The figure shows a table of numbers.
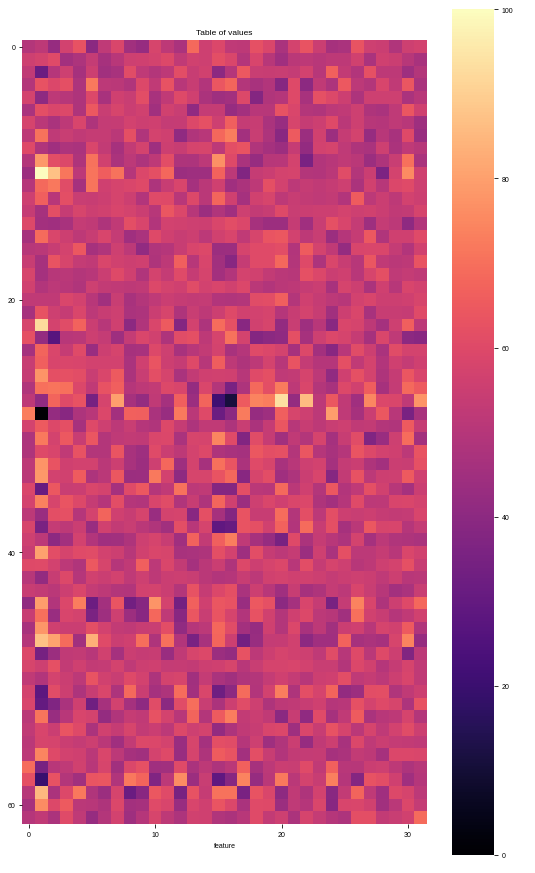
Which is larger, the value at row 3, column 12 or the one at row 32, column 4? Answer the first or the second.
the second
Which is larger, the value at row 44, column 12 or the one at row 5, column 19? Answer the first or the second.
the second
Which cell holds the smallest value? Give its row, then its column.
29, 1
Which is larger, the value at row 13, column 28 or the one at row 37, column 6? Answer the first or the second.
the second
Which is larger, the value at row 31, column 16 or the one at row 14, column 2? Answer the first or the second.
the first
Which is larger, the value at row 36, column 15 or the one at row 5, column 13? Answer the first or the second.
the first
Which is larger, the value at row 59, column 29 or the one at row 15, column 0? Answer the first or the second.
the first
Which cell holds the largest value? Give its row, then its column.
10, 1
